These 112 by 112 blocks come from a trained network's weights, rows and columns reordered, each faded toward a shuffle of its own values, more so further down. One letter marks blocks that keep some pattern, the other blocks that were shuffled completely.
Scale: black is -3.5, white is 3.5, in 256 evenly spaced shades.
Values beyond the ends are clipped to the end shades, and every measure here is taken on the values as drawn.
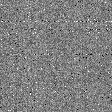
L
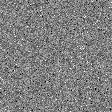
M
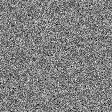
M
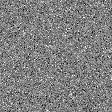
M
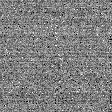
L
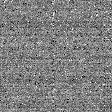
L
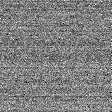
L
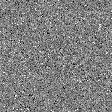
L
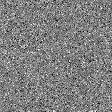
L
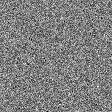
M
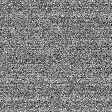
L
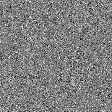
L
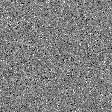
M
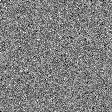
M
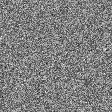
M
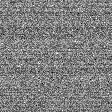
L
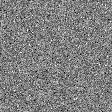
M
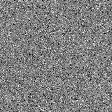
L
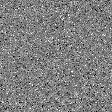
L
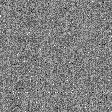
L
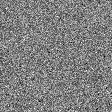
M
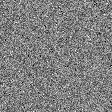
M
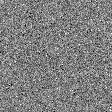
M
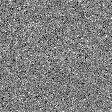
M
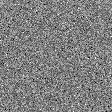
M
